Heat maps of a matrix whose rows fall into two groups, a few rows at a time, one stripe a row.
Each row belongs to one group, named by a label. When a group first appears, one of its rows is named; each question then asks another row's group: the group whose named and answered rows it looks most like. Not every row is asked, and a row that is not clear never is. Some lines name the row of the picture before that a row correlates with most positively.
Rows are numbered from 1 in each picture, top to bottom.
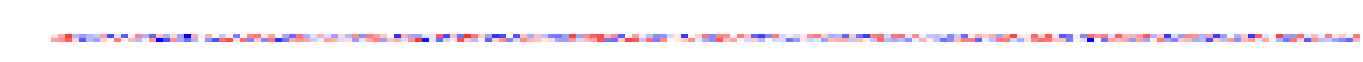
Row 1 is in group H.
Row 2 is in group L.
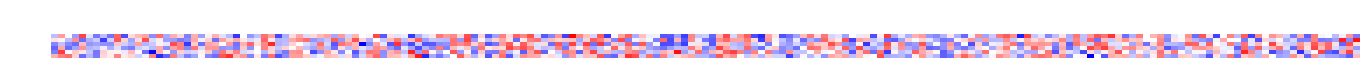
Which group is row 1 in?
H
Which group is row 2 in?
L
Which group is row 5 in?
L
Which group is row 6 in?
L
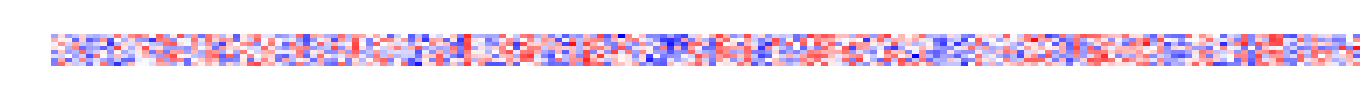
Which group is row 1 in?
H
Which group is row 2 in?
H
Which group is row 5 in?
H
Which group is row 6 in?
H
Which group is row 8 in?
H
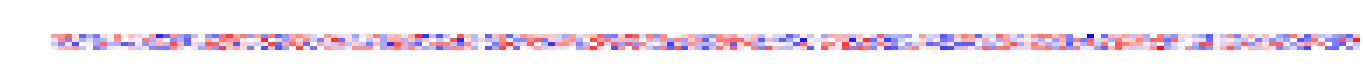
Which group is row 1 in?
L
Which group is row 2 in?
L
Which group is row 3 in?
H
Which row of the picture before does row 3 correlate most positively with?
5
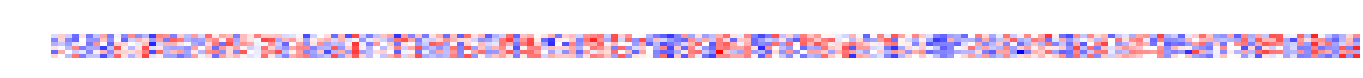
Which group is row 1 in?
H
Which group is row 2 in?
H
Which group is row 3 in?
H
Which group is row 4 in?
L
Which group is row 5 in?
H
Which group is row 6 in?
L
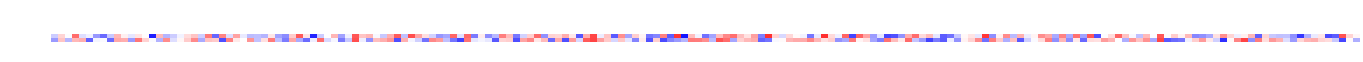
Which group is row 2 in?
H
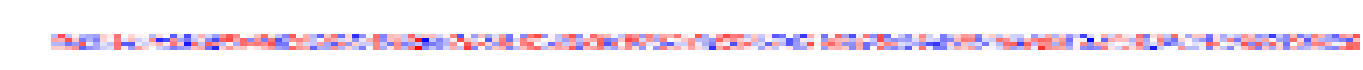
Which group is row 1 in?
L
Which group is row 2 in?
L
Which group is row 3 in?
H
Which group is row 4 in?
L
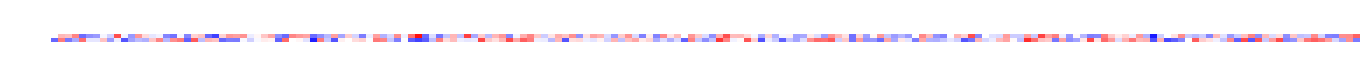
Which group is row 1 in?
L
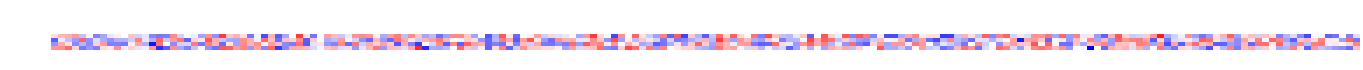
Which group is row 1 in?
L
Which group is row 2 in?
H
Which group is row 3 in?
H
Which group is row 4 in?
L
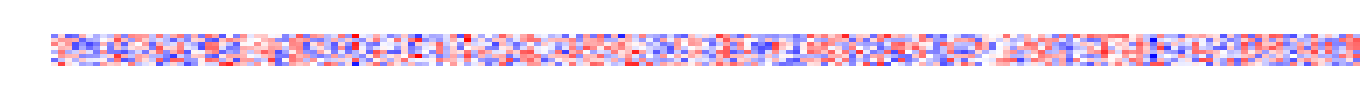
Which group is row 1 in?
H
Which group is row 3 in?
H
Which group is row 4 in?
H
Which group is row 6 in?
L
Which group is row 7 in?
H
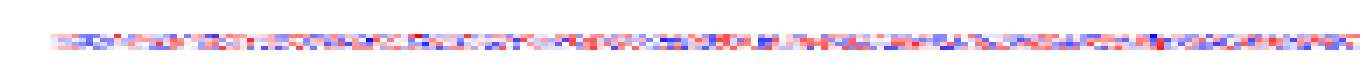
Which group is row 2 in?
H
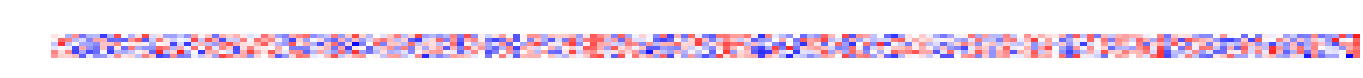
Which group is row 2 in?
H
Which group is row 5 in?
H
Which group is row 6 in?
L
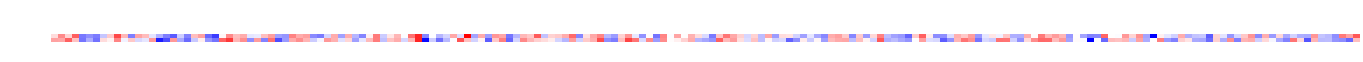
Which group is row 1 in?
L
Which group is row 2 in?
L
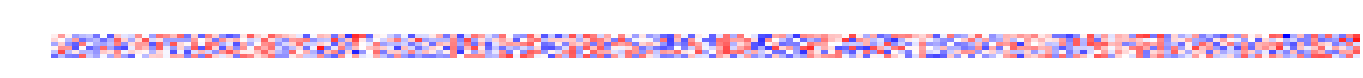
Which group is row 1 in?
H
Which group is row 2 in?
L
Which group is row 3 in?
H
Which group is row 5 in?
L
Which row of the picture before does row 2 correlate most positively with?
1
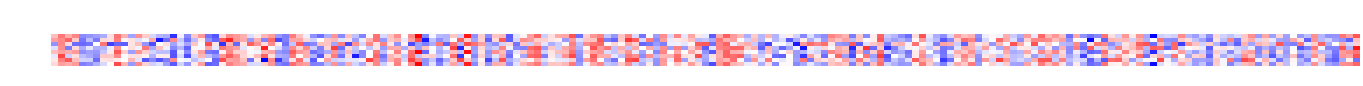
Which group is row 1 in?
L
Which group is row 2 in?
L
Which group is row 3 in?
H
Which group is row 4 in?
L
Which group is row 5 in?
L
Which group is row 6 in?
L
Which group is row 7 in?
L
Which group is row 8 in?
L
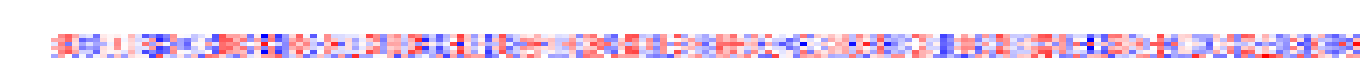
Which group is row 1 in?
L
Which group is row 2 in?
L
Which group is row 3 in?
L
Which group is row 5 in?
L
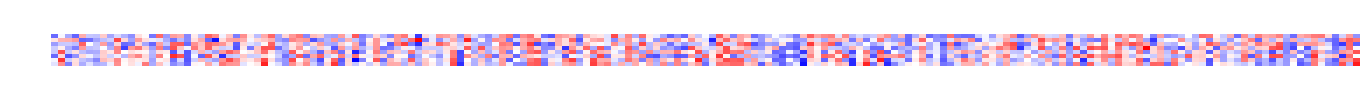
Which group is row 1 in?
H
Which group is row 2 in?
L
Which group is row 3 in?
H
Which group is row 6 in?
H
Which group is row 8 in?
L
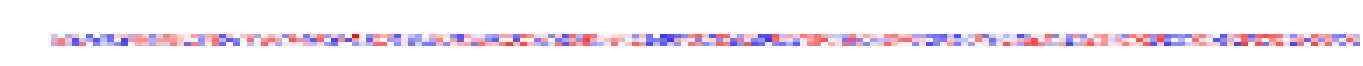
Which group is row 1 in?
H
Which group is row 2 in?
H
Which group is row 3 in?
H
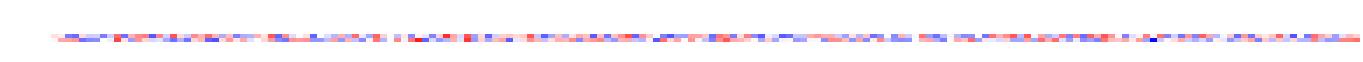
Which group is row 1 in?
H
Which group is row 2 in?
L
